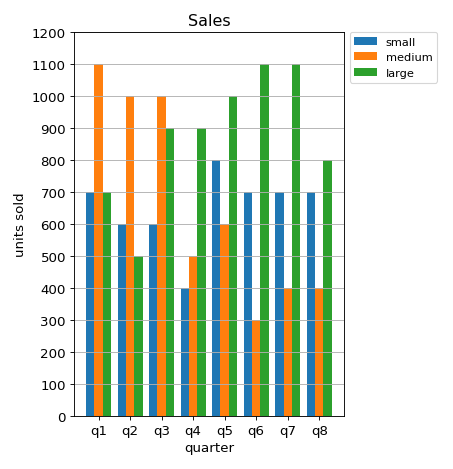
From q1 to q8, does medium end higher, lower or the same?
lower
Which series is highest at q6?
large
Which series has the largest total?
large
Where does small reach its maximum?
q5
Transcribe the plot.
Title: Sales
x-axis: quarter, ticks q1 q2 q3 q4 q5 q6 q7 q8
y-axis: units sold, ticks 0 100 200 300 400 500 600 700 800 900 1000 1100 1200
Legend: small, medium, large
Values:
small: 700 600 600 400 800 700 700 700
medium: 1100 1000 1000 500 600 300 400 400
large: 700 500 900 900 1000 1100 1100 800
